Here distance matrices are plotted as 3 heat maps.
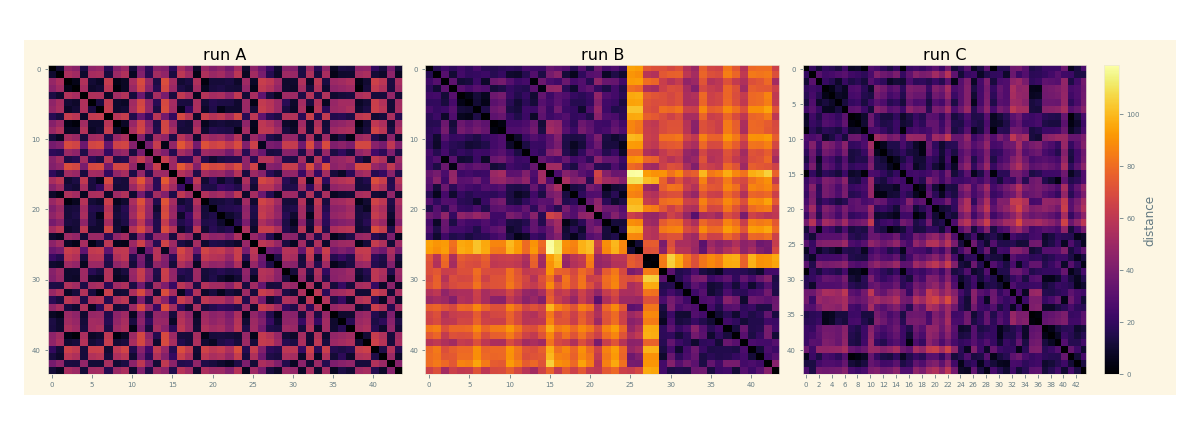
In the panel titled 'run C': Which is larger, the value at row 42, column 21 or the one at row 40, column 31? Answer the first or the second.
the first
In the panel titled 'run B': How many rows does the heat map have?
44
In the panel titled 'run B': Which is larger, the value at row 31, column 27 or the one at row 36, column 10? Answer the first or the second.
the first
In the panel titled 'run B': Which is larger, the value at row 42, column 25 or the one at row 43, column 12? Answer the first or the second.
the second
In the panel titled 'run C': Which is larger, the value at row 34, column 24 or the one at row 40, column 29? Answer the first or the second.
the second
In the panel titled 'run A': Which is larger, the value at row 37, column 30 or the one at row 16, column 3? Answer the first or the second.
the first
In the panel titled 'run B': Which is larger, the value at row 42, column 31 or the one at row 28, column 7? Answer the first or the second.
the second
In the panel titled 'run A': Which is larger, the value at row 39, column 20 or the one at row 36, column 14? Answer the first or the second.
the second
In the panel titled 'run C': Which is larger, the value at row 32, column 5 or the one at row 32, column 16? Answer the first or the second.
the first
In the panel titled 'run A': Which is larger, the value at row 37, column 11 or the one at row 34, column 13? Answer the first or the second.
the first
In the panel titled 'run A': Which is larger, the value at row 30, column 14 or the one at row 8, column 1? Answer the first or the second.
the first
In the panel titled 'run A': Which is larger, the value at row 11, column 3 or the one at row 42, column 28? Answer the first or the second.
the first
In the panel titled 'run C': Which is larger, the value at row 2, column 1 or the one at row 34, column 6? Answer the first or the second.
the second
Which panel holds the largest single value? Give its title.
run B
